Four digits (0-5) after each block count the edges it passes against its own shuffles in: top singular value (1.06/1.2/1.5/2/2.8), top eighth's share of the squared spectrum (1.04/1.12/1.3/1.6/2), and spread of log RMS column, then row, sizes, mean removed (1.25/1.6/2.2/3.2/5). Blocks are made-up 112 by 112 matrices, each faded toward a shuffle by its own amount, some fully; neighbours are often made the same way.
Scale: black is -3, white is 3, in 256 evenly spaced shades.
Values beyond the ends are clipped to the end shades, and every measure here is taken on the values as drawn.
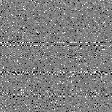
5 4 2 3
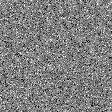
1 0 0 0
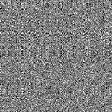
4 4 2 2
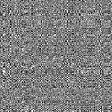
5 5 3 3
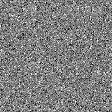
3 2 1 1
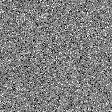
2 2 0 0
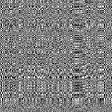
5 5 4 4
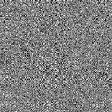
4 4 2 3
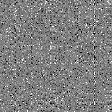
4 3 2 1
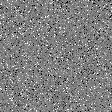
0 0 0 0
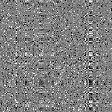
5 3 3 2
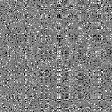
5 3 3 2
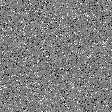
0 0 0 0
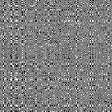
5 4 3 3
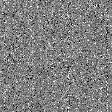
1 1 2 0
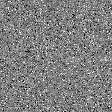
0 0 1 0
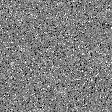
0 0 0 0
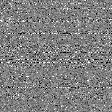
4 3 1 3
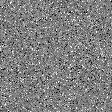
0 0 0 0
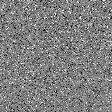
0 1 0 1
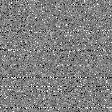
2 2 0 3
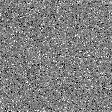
0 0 0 1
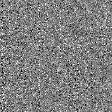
1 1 3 0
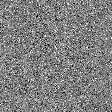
0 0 1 0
